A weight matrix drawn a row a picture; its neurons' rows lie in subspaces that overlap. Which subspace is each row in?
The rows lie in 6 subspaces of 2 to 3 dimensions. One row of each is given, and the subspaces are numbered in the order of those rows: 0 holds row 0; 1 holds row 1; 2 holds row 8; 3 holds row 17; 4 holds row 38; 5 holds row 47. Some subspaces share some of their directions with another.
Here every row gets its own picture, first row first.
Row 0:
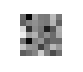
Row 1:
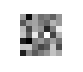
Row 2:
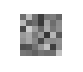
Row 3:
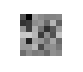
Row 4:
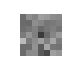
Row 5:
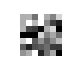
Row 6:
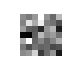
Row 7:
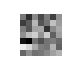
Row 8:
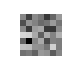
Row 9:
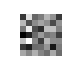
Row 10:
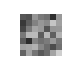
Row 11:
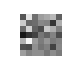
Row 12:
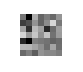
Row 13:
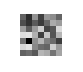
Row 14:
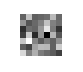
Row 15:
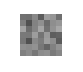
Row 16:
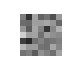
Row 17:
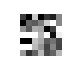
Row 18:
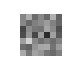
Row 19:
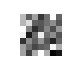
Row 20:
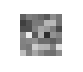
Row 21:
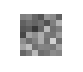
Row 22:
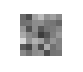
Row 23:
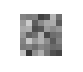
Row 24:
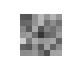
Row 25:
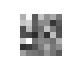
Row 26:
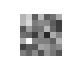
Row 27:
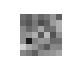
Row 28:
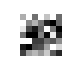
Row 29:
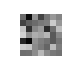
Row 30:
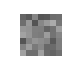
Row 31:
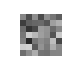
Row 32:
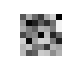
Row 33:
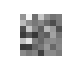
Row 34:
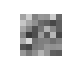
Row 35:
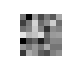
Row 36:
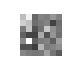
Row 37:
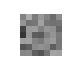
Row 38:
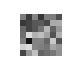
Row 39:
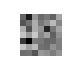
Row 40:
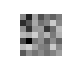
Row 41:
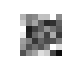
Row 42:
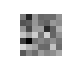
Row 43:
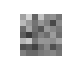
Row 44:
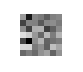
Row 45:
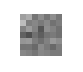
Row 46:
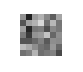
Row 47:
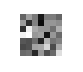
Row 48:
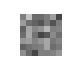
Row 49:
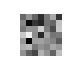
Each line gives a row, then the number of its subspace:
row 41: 3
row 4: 0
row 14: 1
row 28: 3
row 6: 5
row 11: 2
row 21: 4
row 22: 0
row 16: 4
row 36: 0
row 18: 1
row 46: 5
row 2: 5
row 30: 3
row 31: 4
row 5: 5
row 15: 2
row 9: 2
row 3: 0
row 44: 2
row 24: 0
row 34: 3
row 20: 1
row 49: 5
